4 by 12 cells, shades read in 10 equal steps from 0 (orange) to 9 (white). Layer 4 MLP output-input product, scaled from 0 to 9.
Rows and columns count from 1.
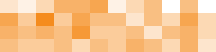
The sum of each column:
16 22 14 16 12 15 22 20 19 25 12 28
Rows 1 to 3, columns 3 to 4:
6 3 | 0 5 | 3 4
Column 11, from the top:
4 2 3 3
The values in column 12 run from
6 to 9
